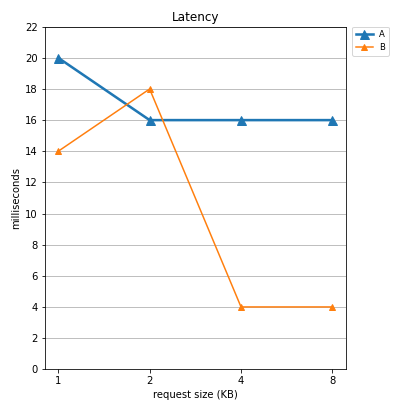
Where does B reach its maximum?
2
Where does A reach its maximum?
1
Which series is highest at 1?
A
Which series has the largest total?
A
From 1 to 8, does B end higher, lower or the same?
lower
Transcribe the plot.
Title: Latency
x-axis: request size (KB), ticks 1 2 4 8
y-axis: milliseconds, ticks 0 2 4 6 8 10 12 14 16 18 20 22
Legend: A, B
Values:
A: 20 16 16 16
B: 14 18 4 4
